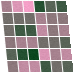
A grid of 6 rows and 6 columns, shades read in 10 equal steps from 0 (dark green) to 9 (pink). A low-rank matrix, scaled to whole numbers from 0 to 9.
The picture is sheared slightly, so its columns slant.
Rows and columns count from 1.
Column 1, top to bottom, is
6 4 4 5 3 5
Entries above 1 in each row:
5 6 6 6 4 6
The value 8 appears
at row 1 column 2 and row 5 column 4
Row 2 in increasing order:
4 4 4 5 5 6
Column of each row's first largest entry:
3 4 4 2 4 2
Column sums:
27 28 28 28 27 26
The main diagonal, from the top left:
6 4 2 4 6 3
